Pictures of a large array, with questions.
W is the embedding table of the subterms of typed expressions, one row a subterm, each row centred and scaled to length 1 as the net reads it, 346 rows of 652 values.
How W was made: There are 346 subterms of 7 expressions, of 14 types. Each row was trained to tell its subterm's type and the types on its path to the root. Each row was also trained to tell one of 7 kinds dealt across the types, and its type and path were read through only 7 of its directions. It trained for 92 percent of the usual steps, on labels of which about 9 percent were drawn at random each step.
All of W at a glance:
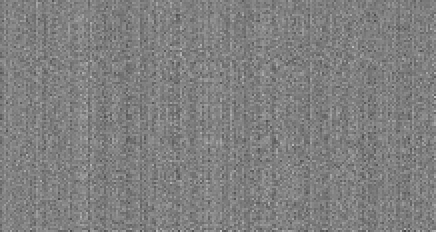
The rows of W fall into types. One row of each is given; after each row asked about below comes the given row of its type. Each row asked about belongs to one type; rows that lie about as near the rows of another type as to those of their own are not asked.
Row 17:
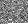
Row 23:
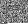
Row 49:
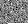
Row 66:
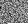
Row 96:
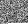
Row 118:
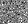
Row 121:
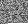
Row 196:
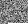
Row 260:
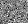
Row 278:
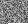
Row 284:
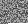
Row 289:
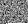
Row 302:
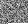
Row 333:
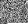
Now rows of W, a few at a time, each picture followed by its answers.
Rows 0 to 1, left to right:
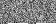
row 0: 17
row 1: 196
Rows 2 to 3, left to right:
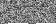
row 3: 278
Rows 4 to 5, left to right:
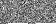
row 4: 333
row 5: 17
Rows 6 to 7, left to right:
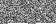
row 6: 118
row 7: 17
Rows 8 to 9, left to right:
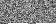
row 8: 278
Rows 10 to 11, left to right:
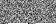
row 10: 284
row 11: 333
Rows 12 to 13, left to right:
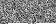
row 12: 278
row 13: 96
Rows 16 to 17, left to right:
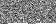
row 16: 302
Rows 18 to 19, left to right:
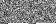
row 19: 196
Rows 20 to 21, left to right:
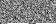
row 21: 278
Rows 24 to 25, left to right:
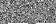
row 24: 118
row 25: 333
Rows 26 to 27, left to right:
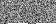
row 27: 49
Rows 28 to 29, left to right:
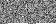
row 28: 23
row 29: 118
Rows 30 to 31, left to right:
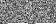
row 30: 23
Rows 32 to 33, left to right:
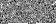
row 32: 260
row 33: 17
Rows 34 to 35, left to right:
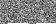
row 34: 96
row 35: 278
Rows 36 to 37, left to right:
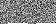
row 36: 118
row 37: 49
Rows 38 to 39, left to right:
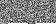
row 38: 66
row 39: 118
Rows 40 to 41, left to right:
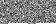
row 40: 49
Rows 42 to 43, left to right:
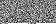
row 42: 17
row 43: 66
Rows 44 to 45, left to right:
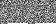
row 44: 17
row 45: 118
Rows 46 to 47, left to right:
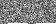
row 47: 260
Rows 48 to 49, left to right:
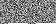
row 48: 49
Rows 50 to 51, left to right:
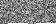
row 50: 289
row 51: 121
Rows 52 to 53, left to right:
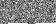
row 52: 196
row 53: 333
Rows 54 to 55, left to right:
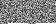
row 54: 66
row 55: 121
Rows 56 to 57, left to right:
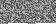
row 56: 66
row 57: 17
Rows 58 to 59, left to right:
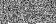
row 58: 23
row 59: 49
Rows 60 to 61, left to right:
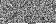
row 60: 23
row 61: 17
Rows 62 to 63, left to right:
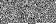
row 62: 333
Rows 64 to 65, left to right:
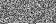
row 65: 23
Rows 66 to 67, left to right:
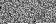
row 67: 96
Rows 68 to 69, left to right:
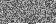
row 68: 278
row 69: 333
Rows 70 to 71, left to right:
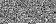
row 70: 49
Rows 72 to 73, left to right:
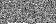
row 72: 66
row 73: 49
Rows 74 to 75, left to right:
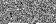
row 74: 196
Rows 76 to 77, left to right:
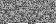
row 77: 260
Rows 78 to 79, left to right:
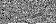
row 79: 49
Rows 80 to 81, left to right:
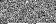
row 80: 333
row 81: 196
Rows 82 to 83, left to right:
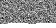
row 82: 289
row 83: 196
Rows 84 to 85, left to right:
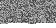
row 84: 17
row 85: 284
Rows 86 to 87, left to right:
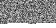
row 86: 17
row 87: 49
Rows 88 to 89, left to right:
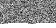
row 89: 284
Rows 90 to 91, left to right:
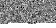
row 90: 196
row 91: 196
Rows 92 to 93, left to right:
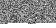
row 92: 96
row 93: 96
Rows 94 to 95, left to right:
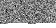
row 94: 260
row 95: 96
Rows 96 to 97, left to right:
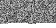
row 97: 23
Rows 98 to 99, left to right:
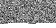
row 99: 284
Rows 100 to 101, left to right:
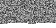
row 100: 118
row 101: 289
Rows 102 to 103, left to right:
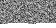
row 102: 289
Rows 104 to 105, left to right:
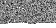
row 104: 289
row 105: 49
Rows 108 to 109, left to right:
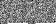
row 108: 17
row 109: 333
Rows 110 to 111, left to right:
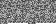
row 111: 118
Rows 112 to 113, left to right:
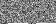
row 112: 302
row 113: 196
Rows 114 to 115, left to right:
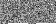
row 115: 196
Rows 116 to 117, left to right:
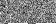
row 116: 284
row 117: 333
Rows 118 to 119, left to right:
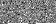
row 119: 121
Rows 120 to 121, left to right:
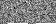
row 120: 17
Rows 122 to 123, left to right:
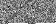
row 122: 23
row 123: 333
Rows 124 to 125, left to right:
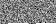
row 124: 302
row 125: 278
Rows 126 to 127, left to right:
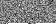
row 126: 278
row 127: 118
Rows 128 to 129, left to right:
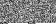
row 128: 49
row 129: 96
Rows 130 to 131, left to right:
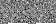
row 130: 66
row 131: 66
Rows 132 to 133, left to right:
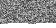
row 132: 96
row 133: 333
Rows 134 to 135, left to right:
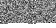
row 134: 23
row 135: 196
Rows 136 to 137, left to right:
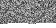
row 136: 118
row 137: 23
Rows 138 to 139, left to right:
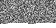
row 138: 333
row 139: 289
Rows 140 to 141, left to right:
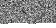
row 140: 278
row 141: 23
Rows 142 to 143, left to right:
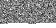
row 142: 96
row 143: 302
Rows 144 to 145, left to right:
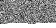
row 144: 333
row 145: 17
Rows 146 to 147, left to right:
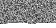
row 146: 121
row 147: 49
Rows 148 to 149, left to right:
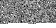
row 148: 333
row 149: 121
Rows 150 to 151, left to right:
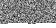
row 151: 23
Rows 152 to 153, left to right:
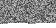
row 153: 96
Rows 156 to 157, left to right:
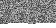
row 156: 333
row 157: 118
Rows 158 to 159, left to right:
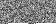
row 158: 260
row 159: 278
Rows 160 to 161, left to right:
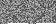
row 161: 23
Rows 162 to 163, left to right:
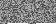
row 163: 302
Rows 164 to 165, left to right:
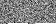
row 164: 49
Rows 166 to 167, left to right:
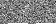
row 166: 96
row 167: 302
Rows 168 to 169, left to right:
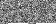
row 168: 121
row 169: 23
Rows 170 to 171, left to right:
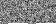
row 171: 121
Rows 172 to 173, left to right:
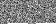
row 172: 17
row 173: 96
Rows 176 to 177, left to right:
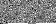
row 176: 23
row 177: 96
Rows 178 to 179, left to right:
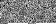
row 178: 333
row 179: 96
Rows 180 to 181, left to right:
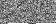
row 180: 196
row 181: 278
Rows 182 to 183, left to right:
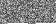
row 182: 23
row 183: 17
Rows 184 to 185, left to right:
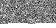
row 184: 289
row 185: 49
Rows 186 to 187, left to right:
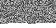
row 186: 49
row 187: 118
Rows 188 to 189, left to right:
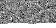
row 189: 121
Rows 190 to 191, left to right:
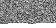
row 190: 278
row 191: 302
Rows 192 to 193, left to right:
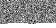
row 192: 23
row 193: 302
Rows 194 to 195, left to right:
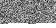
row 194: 49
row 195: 23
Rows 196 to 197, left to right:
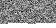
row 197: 17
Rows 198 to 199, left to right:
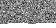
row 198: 118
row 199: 278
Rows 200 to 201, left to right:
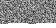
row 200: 278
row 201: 278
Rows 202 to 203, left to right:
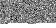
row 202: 49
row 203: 96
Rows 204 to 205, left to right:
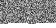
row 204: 333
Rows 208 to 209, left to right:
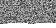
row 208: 118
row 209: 121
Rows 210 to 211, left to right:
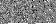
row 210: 17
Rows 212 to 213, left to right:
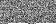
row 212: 289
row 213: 289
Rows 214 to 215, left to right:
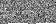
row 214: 289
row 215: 118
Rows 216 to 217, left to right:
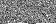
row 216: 289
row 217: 278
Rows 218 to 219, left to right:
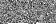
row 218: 23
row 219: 196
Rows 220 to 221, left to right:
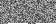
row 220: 17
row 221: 96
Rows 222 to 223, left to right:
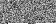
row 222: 23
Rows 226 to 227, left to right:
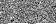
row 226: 333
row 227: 284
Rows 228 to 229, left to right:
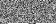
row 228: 49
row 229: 23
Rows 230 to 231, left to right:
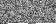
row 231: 17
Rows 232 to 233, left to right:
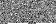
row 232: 17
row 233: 196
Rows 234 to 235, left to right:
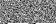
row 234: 96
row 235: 284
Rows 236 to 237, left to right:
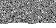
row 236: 260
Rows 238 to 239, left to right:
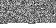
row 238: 118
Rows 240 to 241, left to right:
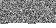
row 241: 66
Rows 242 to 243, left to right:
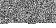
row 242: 49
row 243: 333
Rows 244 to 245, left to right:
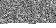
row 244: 96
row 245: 278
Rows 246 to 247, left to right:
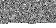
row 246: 196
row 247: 260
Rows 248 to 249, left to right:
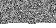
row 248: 260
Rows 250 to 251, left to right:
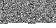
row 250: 289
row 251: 17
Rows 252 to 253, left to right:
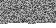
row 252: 121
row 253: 121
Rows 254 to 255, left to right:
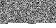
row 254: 196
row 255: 284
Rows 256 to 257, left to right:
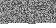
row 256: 278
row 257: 23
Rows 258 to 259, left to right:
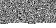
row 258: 278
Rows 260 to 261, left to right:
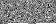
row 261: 49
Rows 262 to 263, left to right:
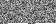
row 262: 96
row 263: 121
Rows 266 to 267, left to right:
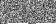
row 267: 302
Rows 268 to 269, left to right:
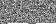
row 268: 66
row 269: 302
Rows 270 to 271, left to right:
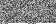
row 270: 23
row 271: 333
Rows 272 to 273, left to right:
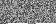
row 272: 333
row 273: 66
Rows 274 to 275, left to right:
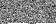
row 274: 66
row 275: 284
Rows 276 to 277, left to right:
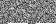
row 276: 17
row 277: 289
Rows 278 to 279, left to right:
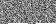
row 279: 96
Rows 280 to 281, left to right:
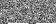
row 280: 196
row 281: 302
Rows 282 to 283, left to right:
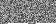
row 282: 17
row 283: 289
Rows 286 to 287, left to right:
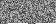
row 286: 260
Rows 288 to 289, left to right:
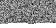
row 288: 17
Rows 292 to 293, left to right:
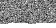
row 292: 333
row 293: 96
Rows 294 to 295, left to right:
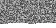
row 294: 302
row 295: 278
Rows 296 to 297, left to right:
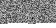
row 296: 118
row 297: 118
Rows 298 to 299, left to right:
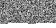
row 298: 196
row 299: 289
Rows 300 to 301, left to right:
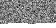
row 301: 121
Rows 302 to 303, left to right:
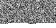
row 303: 278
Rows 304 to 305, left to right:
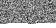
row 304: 284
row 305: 121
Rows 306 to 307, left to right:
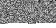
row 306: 302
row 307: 118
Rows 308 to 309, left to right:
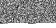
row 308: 23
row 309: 302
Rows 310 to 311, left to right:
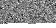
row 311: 66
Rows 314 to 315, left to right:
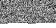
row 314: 49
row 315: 17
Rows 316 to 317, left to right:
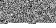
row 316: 333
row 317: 196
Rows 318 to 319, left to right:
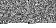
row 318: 289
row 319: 23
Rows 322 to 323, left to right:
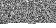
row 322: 260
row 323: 66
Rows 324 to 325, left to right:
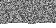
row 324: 121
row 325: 121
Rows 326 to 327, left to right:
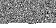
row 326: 49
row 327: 278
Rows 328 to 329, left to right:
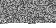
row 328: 23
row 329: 118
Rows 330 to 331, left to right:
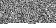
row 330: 333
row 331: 66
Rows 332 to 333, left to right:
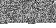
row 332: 96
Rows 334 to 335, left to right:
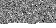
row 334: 278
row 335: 196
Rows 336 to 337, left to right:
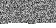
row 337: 260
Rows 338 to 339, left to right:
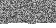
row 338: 118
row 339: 121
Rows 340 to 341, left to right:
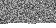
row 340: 333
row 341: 66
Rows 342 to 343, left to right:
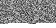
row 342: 284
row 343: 284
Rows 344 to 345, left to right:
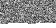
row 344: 49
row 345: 118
